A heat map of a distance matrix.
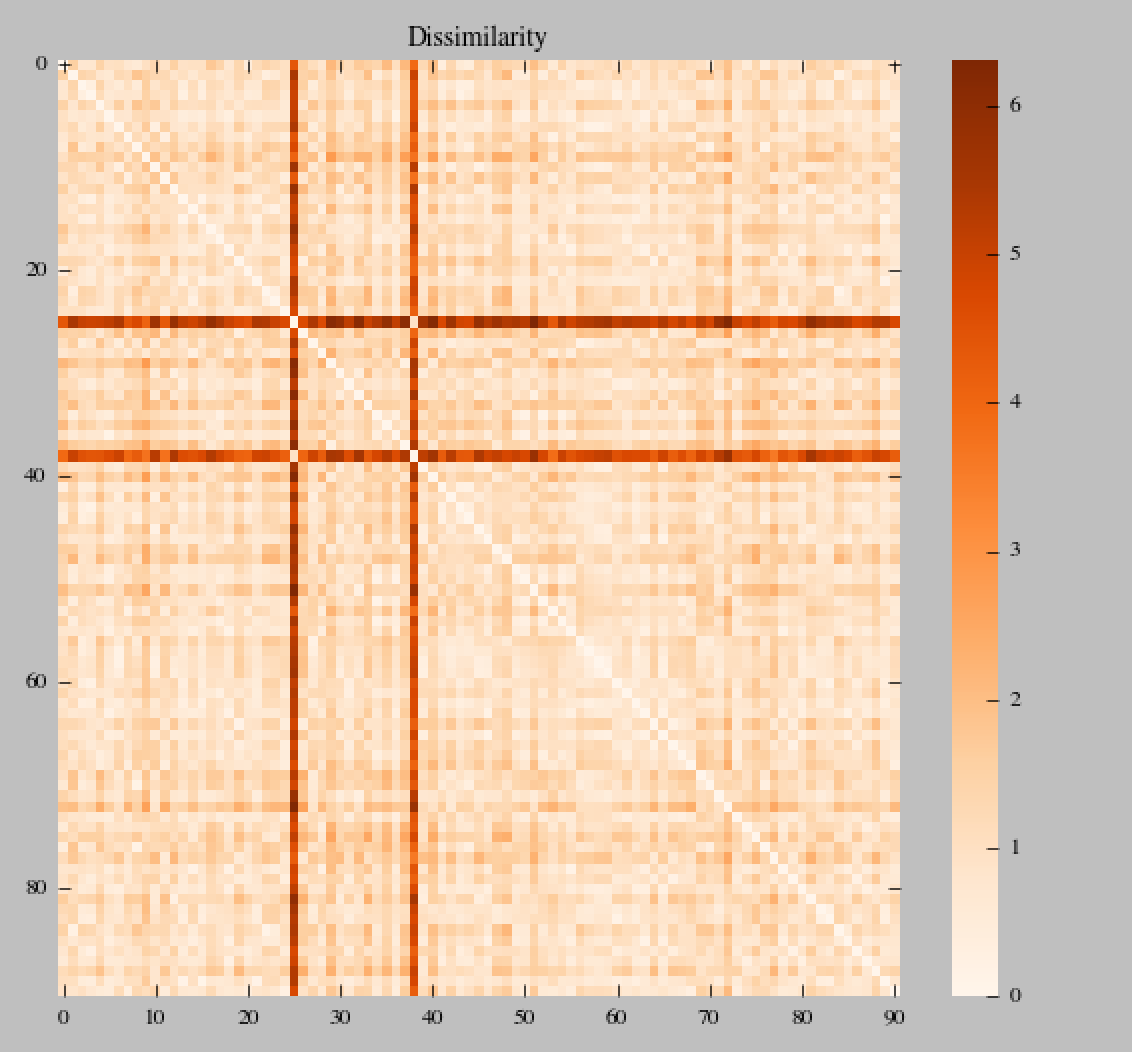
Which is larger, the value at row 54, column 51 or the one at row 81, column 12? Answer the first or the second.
the first
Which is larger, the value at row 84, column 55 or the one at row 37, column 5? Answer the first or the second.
the second
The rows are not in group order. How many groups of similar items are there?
2
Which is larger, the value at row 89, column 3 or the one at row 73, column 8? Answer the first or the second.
the second
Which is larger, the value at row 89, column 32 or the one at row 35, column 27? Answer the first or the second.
the second
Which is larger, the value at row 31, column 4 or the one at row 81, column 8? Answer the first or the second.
the second
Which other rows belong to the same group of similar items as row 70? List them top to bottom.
0, 1, 2, 3, 4, 5, 6, 7, 8, 9, 10, 11, 12, 13, 14, 15, 16, 17, 18, 19, 20, 21, 22, 23, 24, 26, 27, 28, 29, 30, 31, 32, 33, 34, 35, 36, 37, 39, 40, 41, 42, 43, 44, 45, 46, 47, 48, 49, 50, 51, 52, 53, 54, 55, 56, 57, 58, 59, 60, 61, 62, 63, 64, 65, 66, 67, 68, 69, 71, 72, 73, 74, 75, 76, 77, 78, 79, 80, 81, 82, 83, 84, 85, 86, 87, 88, 89, 90
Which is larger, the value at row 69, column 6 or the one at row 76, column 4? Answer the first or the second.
the second
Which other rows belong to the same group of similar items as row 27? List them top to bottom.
0, 1, 2, 3, 4, 5, 6, 7, 8, 9, 10, 11, 12, 13, 14, 15, 16, 17, 18, 19, 20, 21, 22, 23, 24, 26, 28, 29, 30, 31, 32, 33, 34, 35, 36, 37, 39, 40, 41, 42, 43, 44, 45, 46, 47, 48, 49, 50, 51, 52, 53, 54, 55, 56, 57, 58, 59, 60, 61, 62, 63, 64, 65, 66, 67, 68, 69, 70, 71, 72, 73, 74, 75, 76, 77, 78, 79, 80, 81, 82, 83, 84, 85, 86, 87, 88, 89, 90
